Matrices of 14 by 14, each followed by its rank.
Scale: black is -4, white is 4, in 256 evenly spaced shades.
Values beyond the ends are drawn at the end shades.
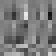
two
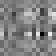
two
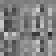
two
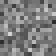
full rank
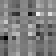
two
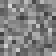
full rank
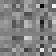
two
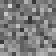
full rank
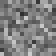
full rank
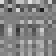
two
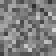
full rank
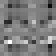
two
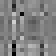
two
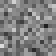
full rank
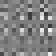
two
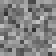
full rank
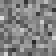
full rank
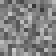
full rank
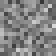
full rank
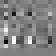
two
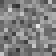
full rank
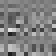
two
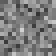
full rank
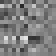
two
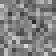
full rank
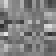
two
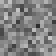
full rank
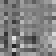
two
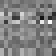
two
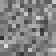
full rank
